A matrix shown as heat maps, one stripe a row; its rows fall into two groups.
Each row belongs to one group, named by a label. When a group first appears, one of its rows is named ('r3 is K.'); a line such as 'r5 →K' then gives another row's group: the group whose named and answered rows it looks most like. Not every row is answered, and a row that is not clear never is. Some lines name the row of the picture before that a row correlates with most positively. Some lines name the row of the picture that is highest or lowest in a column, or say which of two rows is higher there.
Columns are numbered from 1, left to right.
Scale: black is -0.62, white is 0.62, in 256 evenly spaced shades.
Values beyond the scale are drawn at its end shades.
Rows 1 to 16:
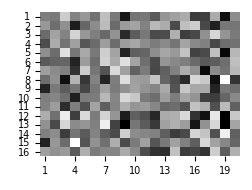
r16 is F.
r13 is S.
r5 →S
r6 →F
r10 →F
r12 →S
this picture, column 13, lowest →16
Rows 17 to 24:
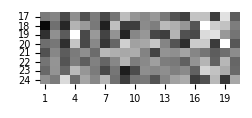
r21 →F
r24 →S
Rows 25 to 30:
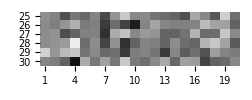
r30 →F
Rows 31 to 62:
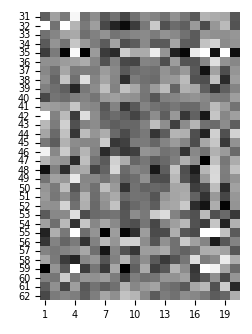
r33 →S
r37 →S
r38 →S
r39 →F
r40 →F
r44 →S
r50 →S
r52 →S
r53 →S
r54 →S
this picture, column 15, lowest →35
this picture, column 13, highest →53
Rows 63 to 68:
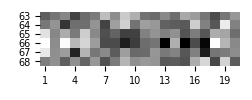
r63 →F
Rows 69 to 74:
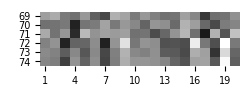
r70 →F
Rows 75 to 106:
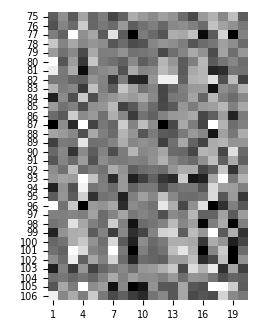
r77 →S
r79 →S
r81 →F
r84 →F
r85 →S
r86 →S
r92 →S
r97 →S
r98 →S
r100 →S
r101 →S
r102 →S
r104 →F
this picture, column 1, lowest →87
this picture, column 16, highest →96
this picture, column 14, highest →101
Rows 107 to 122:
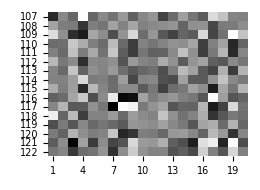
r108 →F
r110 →S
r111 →S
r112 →F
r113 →S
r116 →S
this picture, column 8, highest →117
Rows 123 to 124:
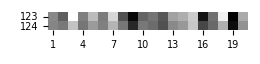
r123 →S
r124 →S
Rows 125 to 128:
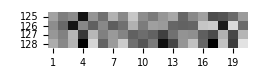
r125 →F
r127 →S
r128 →S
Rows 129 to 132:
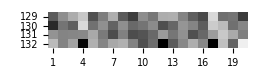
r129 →S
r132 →S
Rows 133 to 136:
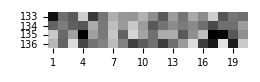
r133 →F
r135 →F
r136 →S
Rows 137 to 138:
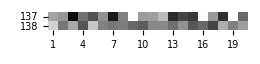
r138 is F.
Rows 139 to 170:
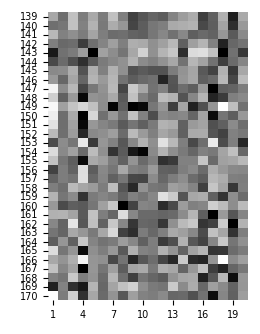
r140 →S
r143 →F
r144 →F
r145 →S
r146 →S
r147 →F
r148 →F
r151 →F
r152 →F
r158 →S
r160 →S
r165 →F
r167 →F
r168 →S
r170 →F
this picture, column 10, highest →143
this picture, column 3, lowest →169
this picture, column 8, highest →161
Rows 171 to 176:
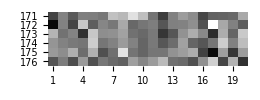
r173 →S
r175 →S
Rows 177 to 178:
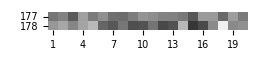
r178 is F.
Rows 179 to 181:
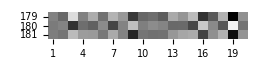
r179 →S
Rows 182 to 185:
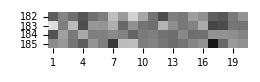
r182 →F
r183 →F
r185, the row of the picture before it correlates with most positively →180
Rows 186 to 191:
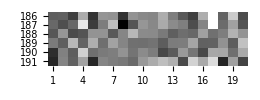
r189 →S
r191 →F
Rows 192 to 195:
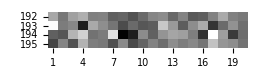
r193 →F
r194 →S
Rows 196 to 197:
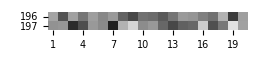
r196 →S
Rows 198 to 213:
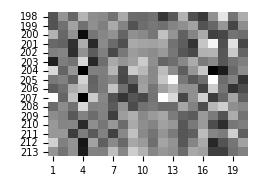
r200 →F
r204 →F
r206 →S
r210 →F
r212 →F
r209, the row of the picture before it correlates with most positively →197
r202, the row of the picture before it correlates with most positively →197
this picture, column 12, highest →207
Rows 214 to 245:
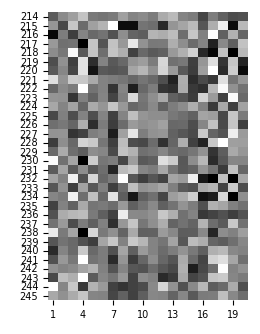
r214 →S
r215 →S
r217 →F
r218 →S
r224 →S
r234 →S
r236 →S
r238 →F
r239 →F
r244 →F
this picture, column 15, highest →232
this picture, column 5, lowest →220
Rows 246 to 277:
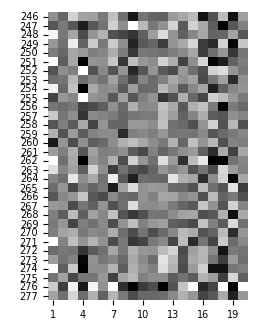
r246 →S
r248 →F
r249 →S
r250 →S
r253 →S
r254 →F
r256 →F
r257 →F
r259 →F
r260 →F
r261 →S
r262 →F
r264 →S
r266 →S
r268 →S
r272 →F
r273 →F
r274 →F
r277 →S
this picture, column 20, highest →276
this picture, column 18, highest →276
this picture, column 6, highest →248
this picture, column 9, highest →247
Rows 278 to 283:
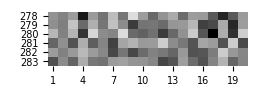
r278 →F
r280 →S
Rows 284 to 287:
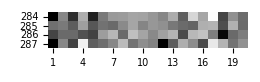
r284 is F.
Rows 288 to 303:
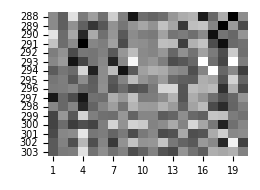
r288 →S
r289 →F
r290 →F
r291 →F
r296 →F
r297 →F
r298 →F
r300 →F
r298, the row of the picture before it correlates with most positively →286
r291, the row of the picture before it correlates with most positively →286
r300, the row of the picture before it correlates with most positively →286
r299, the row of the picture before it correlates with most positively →287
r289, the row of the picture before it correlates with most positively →286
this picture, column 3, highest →288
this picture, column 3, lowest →293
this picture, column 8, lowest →294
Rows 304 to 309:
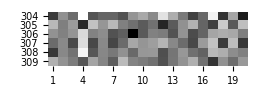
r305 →S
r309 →S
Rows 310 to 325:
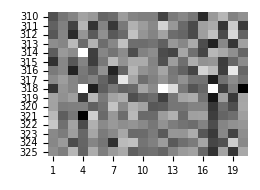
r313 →S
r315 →F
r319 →S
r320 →F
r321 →F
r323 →S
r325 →S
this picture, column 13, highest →318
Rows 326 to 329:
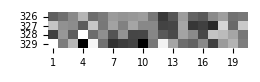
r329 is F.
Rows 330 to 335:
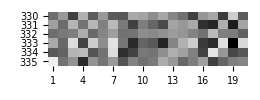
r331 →S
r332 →S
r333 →S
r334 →S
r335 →F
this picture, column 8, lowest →334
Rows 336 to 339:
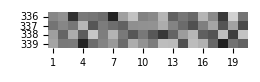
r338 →S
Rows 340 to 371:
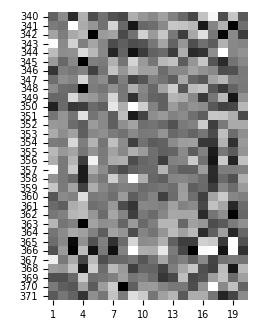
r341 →S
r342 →F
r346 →F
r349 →S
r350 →F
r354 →S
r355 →F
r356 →S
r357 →F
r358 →F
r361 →S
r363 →F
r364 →S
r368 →S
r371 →F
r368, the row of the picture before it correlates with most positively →338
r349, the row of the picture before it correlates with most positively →338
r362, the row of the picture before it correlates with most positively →338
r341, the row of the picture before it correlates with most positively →338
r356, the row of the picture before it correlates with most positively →338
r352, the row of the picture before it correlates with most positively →336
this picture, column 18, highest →344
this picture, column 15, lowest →366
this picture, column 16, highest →366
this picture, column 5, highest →356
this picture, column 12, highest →366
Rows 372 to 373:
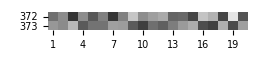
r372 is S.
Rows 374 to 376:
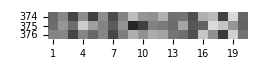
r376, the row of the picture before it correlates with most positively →372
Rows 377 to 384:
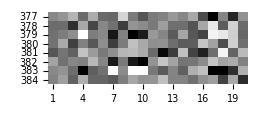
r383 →F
